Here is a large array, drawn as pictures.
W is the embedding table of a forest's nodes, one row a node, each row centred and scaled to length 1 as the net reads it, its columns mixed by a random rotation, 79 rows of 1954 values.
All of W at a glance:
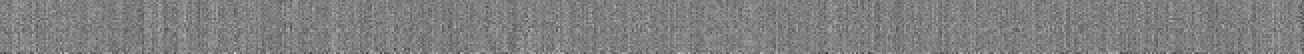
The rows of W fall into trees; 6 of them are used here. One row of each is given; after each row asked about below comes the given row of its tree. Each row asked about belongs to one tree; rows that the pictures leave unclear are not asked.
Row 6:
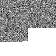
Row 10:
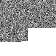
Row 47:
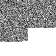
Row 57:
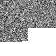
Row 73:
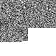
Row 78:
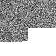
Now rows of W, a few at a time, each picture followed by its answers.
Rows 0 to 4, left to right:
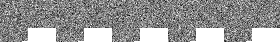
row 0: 78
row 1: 6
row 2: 73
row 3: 10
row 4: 57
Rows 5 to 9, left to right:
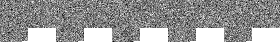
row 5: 78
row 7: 10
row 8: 73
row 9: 78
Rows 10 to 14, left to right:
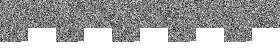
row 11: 10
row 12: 10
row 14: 6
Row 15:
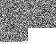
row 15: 6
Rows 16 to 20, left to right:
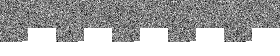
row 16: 47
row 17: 10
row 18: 57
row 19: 57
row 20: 10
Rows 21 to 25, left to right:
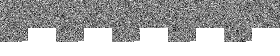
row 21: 6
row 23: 47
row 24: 6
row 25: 10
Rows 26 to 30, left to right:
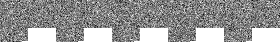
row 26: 10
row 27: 47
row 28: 47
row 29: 78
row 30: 6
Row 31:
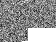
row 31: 10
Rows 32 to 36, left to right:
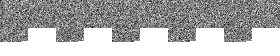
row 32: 10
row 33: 78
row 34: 57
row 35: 57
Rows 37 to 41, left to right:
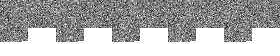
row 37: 6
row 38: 73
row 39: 73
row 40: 73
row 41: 10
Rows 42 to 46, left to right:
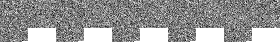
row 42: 78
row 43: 47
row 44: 47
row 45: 47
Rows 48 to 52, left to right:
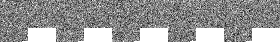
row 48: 78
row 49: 6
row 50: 78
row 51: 57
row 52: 10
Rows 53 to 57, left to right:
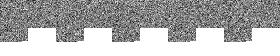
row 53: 6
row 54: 10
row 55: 57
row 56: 6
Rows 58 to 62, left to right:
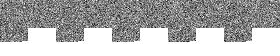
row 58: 73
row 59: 6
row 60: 6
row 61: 10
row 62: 57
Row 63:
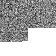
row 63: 78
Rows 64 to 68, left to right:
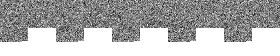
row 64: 78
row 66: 6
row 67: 57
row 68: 10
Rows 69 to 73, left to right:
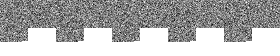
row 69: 6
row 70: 57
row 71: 78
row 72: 57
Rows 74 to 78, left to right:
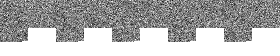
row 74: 57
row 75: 6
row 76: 47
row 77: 57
